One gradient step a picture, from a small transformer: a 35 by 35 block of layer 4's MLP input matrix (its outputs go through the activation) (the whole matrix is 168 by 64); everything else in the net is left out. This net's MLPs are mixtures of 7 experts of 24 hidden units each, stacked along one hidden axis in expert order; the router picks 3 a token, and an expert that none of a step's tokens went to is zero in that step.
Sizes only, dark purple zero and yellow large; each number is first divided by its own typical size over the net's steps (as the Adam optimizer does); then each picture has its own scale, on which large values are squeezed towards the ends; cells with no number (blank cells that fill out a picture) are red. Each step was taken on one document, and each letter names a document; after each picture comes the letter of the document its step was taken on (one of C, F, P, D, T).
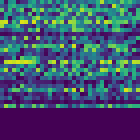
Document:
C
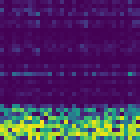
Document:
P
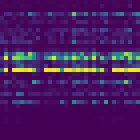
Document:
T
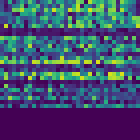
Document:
C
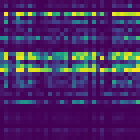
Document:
T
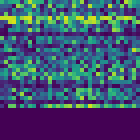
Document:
C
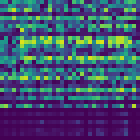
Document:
C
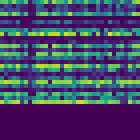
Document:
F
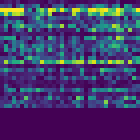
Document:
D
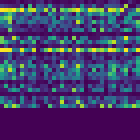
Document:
D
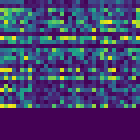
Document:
D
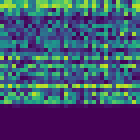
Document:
F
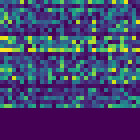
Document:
D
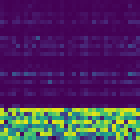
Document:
P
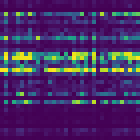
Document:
T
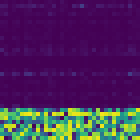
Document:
P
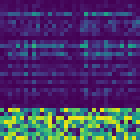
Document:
P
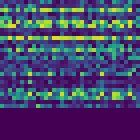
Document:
C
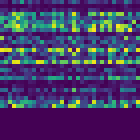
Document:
D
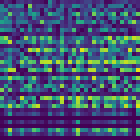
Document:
D
